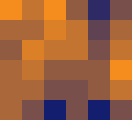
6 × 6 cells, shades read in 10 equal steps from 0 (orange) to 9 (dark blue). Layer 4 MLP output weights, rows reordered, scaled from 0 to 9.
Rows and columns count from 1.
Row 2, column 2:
3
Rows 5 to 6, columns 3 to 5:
5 5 4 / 9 5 9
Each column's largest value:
4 5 9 5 9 5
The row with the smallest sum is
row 3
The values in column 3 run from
0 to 9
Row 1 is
0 2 0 4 8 5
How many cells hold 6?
1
